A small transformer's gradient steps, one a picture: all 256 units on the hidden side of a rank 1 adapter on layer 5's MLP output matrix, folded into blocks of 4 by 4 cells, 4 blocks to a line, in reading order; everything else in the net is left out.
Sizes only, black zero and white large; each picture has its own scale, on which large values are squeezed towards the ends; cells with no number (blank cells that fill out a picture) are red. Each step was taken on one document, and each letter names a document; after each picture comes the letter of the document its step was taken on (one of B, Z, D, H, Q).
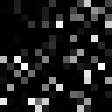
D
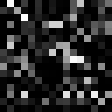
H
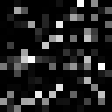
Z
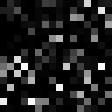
D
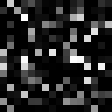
H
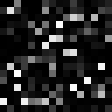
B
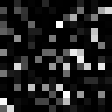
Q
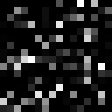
Z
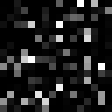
Z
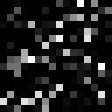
Z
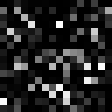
Q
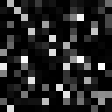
H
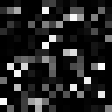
B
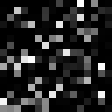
Z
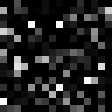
Q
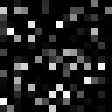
Q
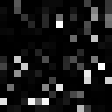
D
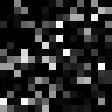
Z
